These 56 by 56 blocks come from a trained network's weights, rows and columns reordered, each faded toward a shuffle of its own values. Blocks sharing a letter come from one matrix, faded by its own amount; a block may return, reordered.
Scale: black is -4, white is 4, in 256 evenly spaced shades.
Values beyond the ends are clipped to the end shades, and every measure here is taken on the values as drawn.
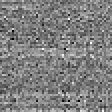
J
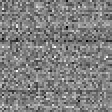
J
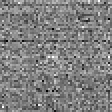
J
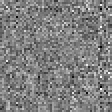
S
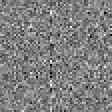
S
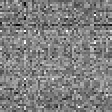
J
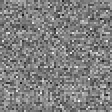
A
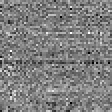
J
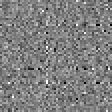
S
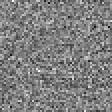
A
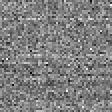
A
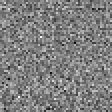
A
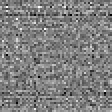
J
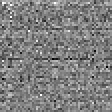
J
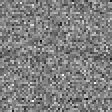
A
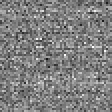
A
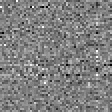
S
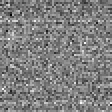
A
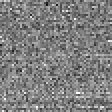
A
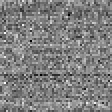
J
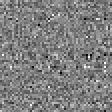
S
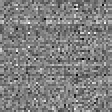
J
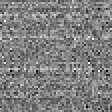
J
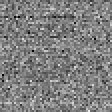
A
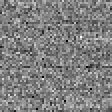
A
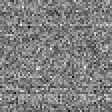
A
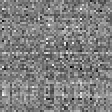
J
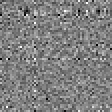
S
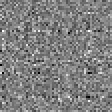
S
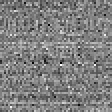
J
